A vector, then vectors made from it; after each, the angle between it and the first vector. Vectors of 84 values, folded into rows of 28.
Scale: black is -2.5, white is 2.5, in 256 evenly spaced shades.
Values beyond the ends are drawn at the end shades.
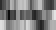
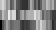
nearly opposite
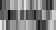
nearly parallel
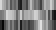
nearly opposite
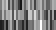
partly opposed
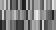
partly opposed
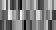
partly opposed
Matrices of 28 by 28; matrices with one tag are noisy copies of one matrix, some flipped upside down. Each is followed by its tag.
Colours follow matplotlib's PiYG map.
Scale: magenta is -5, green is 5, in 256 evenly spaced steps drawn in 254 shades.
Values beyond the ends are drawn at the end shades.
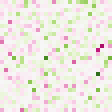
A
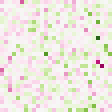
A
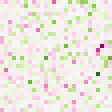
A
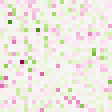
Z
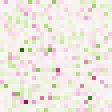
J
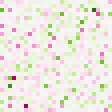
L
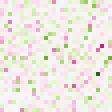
A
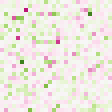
J
